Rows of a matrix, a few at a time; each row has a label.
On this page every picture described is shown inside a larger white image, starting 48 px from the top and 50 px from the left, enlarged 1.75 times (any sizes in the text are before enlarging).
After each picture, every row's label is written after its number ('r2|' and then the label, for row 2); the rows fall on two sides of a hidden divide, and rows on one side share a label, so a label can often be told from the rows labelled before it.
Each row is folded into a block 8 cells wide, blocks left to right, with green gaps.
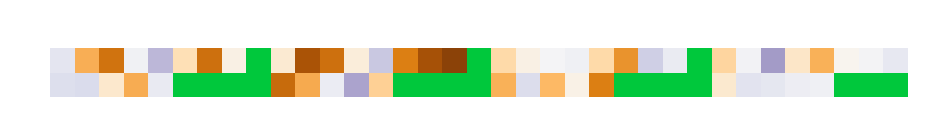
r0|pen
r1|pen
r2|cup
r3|cup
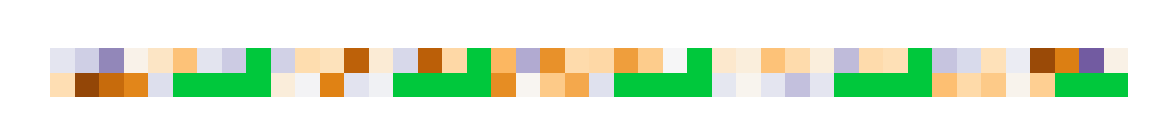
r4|cup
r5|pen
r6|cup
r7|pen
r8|cup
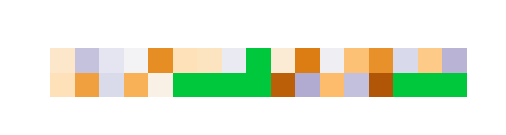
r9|cup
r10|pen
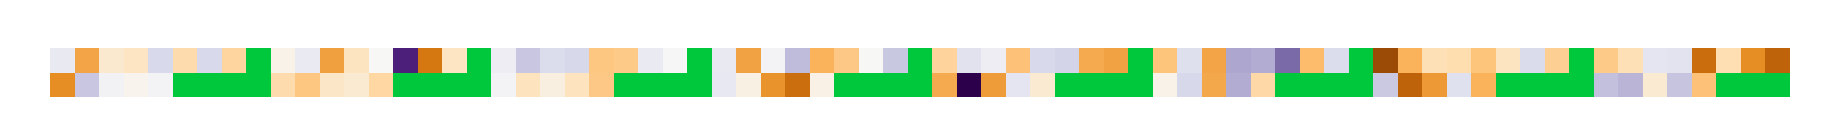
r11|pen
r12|pen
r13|cup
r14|cup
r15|pen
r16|pen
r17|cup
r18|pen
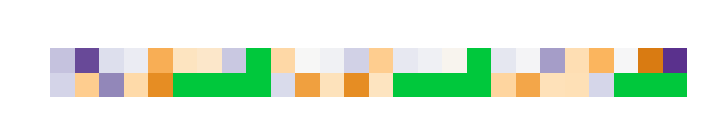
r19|cup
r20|cup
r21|cup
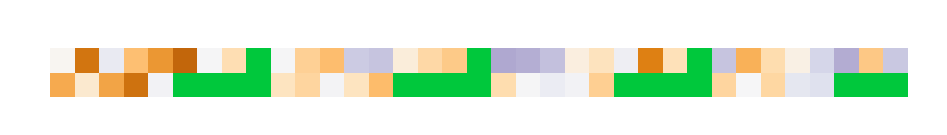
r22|cup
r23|pen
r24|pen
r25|pen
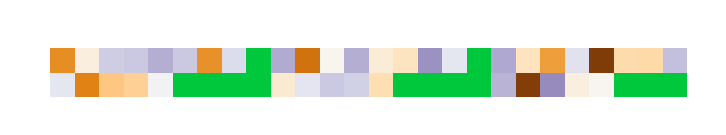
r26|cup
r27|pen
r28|cup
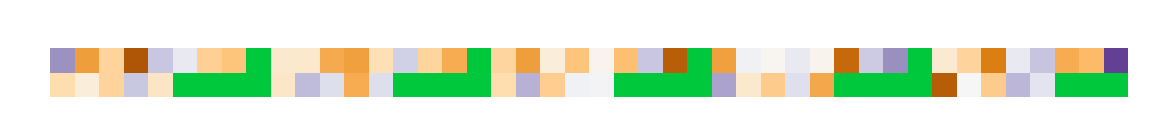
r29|pen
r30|pen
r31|pen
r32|cup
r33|pen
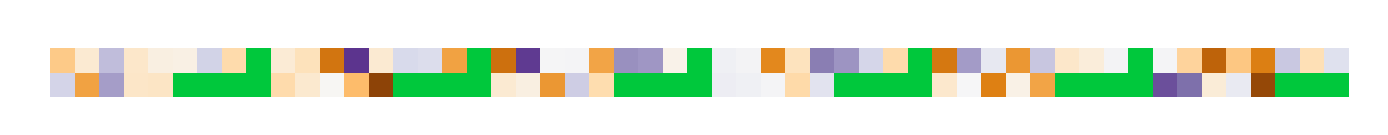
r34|cup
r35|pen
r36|cup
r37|pen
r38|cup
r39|pen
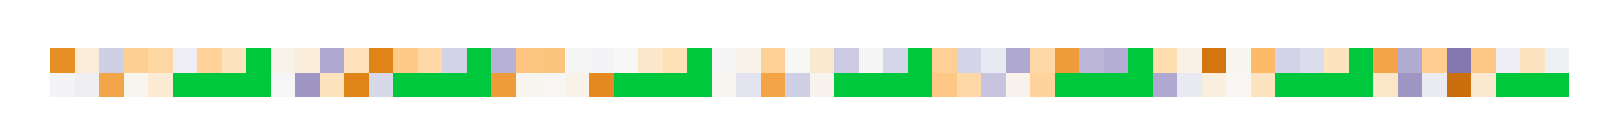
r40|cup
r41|cup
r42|pen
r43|pen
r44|cup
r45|pen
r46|cup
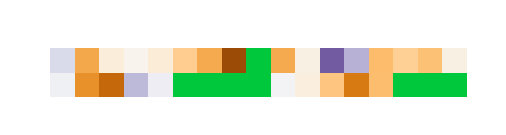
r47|pen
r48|cup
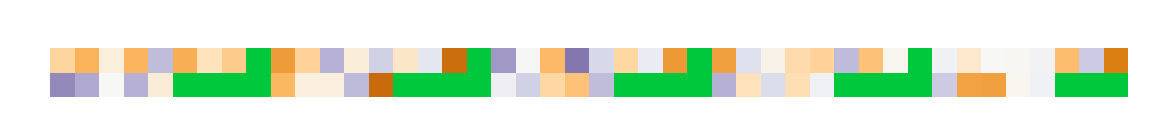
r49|pen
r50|pen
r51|pen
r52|cup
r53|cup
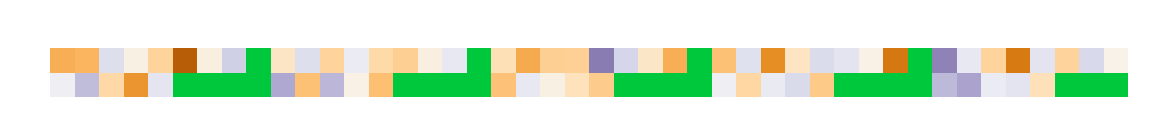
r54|cup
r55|cup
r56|pen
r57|pen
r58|pen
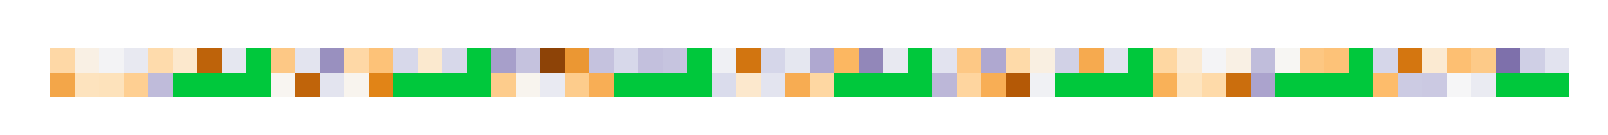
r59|cup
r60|cup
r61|pen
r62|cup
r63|cup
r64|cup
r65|pen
